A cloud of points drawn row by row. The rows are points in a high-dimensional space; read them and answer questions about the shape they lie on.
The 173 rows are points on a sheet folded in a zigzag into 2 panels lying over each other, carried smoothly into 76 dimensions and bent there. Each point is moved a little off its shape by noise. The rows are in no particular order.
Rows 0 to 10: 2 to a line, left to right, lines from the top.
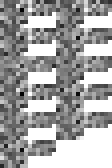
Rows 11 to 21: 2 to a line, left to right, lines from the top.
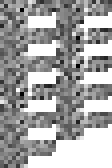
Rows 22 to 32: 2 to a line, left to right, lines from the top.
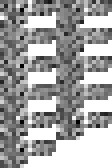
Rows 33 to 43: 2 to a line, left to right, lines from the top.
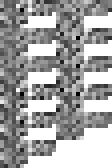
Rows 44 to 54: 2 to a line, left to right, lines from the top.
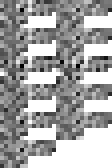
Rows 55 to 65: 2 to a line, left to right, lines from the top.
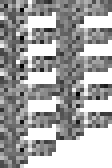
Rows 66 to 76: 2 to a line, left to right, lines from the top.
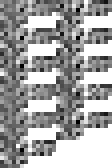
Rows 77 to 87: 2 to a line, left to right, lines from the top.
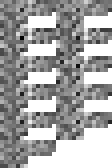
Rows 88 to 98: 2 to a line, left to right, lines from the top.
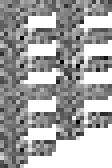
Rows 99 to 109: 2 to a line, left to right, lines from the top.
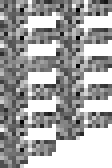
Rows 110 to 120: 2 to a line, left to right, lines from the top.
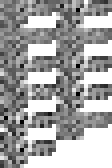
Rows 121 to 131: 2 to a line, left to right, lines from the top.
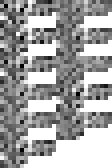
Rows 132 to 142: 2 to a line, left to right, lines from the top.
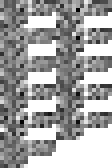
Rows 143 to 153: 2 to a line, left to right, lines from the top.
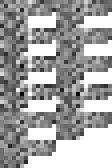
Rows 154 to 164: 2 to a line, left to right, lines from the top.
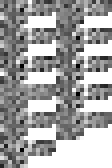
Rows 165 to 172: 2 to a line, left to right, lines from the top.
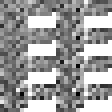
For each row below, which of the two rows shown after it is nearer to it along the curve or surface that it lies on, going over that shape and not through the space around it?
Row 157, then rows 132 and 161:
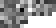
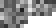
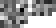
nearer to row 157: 161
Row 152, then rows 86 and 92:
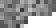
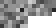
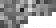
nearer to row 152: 92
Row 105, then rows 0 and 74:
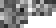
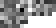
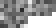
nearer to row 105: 74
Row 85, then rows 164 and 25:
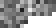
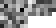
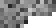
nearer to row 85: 25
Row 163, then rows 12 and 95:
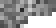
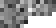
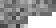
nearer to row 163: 12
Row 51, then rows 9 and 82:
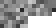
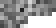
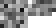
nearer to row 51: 9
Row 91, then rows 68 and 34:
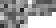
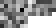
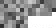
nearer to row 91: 34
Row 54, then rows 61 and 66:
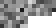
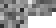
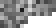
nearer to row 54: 66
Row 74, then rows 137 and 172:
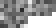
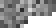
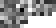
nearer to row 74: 172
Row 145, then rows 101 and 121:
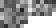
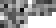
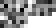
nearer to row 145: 101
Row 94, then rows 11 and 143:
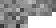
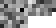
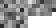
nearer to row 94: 143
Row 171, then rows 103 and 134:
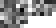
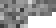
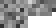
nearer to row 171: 103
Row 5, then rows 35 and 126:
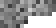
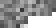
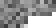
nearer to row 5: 35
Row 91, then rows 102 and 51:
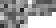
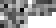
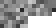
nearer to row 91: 102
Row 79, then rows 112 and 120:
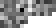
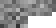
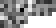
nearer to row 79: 120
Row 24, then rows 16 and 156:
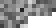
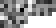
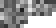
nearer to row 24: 16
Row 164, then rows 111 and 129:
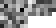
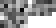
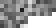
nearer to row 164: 129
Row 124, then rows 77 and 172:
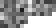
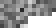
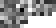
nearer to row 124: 172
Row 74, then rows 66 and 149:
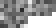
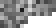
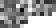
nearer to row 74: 149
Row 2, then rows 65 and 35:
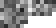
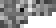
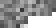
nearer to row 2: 65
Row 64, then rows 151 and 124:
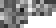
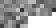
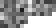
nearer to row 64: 124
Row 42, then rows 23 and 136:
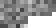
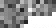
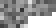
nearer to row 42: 136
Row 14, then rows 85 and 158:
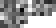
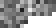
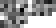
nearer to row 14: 158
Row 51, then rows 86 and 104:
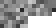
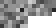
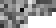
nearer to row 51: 86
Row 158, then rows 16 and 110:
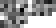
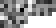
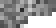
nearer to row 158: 16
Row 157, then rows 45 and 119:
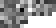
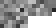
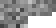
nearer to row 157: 45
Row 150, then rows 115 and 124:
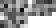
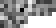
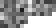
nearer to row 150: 124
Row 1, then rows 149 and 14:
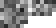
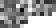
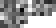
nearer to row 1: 14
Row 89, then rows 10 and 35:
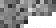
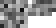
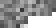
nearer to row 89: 35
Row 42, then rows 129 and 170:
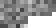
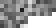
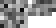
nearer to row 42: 170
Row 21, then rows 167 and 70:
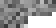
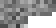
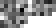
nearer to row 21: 167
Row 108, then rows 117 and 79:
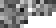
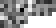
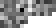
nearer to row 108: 79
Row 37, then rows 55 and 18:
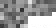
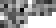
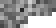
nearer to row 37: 55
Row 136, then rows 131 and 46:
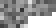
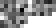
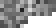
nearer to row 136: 131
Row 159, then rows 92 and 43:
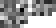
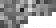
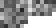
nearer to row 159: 92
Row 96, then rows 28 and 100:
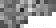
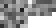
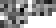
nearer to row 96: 100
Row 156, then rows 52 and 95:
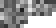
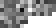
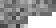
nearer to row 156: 95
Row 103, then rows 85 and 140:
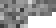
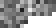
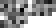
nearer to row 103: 140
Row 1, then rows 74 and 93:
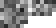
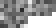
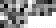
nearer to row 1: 74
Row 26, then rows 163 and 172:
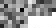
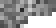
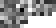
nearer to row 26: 163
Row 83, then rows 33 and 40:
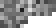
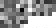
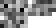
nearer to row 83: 33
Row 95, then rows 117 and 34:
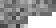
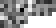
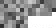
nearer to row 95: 34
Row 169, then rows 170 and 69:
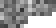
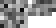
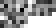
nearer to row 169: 170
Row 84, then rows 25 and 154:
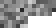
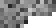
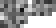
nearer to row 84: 25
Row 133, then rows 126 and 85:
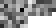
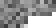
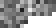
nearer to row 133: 85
